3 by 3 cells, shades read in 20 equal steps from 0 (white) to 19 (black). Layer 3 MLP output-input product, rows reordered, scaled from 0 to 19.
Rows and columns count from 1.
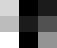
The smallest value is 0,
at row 3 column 1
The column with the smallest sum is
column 1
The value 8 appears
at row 3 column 3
